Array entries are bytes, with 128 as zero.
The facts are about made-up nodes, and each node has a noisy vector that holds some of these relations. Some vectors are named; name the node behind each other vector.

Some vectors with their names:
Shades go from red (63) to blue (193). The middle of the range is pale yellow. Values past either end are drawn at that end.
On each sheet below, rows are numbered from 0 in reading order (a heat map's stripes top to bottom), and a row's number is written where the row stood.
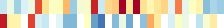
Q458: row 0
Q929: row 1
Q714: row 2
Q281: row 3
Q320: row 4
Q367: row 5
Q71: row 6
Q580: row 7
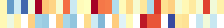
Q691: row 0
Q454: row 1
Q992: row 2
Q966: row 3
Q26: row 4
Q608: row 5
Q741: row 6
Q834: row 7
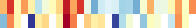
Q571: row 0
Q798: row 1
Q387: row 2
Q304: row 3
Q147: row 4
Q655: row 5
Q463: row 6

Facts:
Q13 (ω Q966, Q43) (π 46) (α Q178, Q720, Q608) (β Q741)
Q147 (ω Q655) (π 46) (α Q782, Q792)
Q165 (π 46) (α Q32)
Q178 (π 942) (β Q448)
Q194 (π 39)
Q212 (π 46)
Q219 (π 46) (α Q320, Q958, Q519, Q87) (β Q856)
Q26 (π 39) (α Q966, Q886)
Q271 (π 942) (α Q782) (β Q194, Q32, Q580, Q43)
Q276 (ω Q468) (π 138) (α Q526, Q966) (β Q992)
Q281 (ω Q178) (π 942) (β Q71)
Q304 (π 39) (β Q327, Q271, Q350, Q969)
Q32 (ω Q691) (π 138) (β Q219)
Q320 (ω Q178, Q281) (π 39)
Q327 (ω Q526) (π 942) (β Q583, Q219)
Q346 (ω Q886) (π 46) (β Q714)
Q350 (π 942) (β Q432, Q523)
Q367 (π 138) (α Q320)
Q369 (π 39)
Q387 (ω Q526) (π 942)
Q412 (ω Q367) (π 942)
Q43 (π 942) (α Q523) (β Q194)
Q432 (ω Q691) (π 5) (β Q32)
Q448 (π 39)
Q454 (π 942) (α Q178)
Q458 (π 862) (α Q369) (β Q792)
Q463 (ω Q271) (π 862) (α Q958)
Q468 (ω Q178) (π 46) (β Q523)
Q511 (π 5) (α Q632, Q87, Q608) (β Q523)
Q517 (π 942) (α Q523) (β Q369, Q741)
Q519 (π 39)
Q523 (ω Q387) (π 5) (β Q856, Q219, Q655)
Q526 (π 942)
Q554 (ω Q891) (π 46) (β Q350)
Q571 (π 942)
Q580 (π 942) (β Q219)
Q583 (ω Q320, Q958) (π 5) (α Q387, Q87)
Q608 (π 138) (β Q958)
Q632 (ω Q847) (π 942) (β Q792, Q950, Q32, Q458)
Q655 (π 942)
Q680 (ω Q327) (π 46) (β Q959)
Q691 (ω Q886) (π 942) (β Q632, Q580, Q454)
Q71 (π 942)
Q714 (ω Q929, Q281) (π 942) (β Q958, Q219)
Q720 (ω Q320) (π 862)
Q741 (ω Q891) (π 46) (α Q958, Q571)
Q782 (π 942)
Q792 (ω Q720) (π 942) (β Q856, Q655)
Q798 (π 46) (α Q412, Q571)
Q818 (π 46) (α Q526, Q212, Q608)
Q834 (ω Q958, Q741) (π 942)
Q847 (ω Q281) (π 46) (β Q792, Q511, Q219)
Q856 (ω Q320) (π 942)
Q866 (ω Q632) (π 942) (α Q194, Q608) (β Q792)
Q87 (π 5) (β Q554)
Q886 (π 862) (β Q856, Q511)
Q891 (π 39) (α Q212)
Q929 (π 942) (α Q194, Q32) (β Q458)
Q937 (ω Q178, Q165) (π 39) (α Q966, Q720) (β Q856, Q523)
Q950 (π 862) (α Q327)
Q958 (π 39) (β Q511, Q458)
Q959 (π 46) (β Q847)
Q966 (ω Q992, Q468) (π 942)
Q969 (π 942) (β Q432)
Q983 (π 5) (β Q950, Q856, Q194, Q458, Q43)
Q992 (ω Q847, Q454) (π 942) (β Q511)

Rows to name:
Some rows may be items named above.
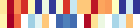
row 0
Q387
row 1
Q346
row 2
Q856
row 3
Q632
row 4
Q346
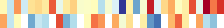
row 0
Q13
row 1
Q583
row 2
Q276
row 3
Q327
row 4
Q886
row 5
Q281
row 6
Q958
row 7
Q720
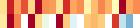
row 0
Q387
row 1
Q632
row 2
Q632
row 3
Q194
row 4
Q178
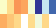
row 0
Q194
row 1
Q432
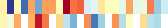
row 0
Q32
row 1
Q87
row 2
Q966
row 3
Q937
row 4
Q13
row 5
Q43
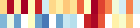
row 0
Q320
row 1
Q281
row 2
Q583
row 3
Q526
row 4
Q818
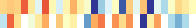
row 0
Q519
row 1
Q212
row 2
Q891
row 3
Q523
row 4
Q511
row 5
Q219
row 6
Q165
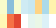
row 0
Q680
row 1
Q950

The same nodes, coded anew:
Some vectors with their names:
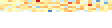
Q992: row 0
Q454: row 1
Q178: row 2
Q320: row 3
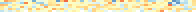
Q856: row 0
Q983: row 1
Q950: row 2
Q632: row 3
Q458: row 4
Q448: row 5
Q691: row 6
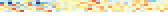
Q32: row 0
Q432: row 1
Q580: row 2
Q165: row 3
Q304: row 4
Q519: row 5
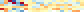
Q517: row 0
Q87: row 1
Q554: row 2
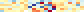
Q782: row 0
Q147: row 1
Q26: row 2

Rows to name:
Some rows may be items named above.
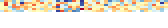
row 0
Q958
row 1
Q891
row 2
Q463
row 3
Q818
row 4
Q276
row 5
Q219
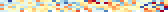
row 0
Q680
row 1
Q511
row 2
Q346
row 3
Q43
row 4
Q276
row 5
Q147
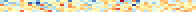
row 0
Q886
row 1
Q32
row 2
Q367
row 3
Q327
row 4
Q13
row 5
Q304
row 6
Q720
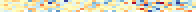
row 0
Q194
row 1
Q219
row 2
Q387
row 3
Q583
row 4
Q526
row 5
Q523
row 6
Q432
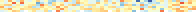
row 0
Q966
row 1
Q583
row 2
Q937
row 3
Q212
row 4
Q511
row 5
Q680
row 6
Q178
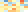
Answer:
Q608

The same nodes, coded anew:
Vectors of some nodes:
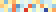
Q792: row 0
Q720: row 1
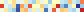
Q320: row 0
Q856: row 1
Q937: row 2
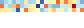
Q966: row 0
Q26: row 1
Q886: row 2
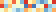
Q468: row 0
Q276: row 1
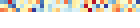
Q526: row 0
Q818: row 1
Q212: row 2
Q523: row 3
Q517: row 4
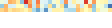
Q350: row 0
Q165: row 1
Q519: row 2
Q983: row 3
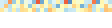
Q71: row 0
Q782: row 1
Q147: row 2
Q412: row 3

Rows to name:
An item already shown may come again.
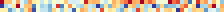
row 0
Q346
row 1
Q13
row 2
Q720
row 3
Q511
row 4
Q219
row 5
Q511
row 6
Q32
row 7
Q346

